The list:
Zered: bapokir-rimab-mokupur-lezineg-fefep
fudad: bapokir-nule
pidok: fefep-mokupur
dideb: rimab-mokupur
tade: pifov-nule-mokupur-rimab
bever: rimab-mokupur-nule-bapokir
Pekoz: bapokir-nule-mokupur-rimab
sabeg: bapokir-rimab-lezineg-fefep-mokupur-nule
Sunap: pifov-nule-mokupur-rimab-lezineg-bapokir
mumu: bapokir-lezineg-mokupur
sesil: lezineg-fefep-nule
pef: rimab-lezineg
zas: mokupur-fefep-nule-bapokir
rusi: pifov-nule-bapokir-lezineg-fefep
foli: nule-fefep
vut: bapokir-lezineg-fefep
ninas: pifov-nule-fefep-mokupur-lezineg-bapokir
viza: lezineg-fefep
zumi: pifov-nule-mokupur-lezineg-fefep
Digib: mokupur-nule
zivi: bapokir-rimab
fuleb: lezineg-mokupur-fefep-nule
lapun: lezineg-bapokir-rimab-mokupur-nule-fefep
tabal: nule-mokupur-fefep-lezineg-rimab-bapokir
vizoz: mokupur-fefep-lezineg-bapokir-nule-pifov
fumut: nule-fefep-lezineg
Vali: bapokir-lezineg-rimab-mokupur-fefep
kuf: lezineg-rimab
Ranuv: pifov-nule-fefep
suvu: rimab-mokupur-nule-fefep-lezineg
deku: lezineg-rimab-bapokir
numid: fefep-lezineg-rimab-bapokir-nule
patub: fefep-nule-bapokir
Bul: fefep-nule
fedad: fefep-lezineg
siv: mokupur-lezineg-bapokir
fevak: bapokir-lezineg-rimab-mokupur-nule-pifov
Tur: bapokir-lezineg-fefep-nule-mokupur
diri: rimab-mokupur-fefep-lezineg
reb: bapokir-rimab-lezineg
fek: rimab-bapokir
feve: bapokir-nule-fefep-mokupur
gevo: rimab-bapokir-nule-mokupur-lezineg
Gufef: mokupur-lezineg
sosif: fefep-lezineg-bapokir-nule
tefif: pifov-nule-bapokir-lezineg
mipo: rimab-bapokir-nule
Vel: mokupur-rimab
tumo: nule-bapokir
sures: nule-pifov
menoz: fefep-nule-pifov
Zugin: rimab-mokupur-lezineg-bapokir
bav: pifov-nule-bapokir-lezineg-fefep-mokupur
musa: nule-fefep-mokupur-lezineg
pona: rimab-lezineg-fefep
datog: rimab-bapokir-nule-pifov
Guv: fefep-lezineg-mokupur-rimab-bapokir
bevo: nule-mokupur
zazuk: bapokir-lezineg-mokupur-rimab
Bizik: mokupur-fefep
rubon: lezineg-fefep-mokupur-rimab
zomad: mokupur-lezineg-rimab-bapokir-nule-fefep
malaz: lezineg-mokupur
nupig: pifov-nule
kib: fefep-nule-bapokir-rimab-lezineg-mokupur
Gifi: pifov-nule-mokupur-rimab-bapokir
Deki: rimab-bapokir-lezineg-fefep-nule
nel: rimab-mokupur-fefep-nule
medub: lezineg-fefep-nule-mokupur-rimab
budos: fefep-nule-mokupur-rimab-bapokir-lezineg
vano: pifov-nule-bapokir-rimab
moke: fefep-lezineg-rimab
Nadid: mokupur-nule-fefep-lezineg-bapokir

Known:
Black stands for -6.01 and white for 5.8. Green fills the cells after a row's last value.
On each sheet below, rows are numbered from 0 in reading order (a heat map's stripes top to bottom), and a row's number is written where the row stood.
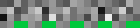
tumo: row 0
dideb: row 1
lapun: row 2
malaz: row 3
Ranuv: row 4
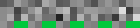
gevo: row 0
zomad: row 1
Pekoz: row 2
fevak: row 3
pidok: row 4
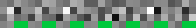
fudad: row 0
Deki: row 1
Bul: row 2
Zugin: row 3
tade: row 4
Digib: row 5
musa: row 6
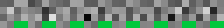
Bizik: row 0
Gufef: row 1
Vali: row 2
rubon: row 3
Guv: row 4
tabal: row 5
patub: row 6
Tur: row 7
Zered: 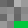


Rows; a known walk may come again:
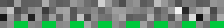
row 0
tumo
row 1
Nadid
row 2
Gifi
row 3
viza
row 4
datog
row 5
fumut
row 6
bevo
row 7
medub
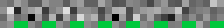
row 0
fudad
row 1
rubon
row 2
pidok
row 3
budos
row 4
Vel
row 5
sures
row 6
zas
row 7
vut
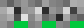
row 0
dideb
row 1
mipo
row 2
sesil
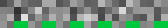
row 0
Gufef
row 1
Bizik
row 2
gevo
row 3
reb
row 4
foli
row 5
Guv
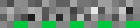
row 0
menoz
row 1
zivi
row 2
ninas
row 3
nel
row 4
sosif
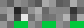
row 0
mumu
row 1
zomad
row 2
tefif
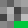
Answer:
bav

